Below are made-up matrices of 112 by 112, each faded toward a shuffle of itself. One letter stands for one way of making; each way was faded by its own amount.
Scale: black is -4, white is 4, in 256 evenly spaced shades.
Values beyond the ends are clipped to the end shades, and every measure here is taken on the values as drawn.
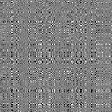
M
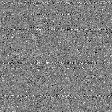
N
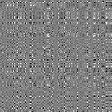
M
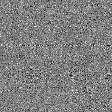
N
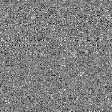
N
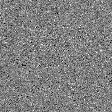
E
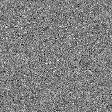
E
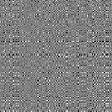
M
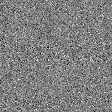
E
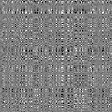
M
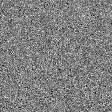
E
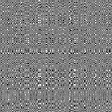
M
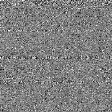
N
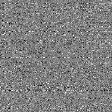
N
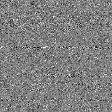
N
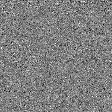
E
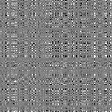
M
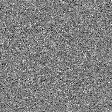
E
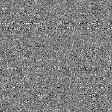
N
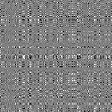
M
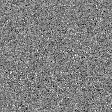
E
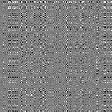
M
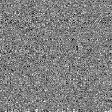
N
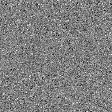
E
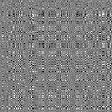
M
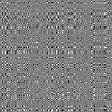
M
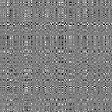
M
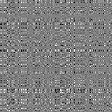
M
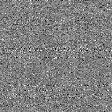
N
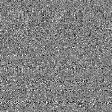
N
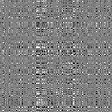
M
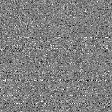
N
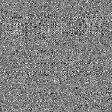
N
